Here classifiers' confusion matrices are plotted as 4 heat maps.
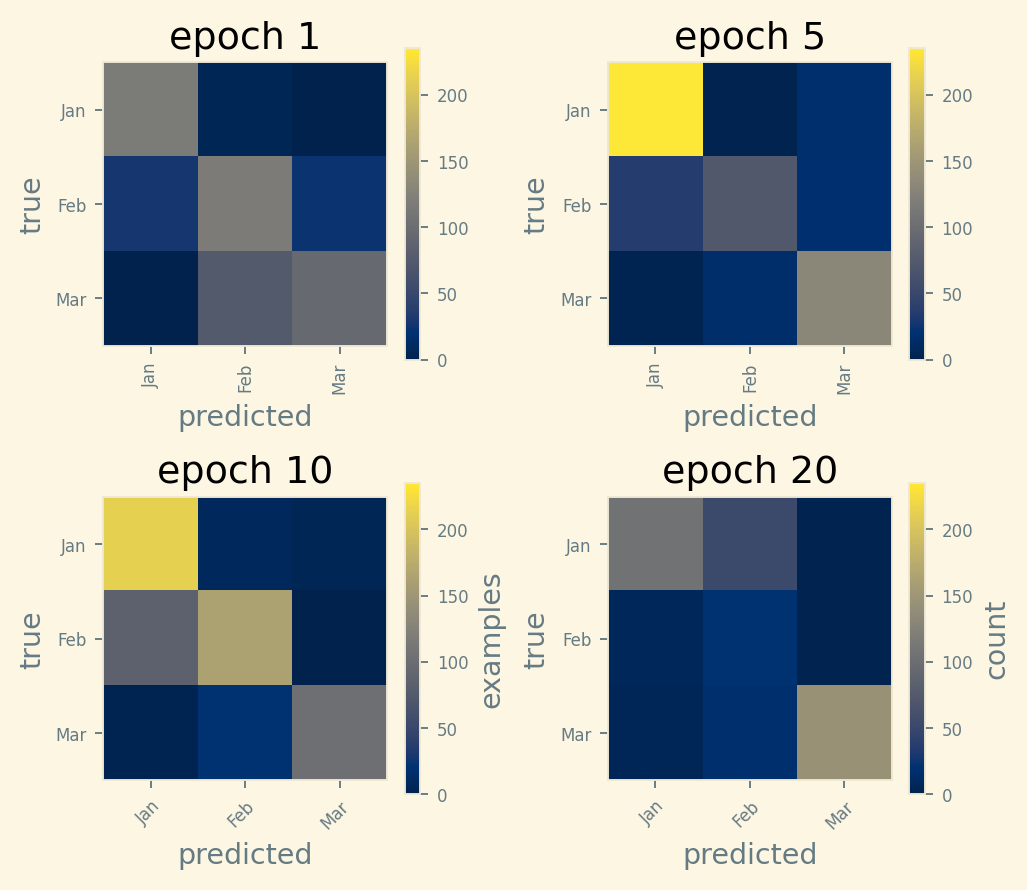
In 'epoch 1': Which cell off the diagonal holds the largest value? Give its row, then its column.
Mar, Feb
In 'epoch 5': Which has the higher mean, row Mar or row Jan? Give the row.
Jan
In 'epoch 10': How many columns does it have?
3
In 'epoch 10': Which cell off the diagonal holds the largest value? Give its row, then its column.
Feb, Jan
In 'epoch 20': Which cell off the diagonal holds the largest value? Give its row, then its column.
Jan, Feb
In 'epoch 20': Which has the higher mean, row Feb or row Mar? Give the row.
Mar
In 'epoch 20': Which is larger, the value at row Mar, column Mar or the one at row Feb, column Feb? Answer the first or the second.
the first
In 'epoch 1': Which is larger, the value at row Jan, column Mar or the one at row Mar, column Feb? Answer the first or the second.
the second
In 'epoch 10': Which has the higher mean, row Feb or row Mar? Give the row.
Feb
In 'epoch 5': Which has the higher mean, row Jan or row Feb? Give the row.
Jan
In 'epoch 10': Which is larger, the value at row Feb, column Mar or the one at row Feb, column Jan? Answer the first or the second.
the second
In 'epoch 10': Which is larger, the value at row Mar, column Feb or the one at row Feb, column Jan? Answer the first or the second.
the second
